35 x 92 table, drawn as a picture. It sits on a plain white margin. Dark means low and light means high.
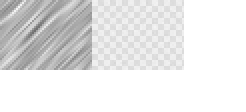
It is made of 1 by 2 panels. Panel 1,1: high, slanting up to the right. Panel 1,2: very high, checkered, faint in contrast.
